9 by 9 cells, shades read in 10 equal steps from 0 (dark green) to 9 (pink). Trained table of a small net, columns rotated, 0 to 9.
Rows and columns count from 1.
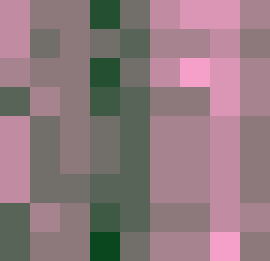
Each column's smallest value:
3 4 4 0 3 5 5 7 5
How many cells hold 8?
4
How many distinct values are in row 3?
7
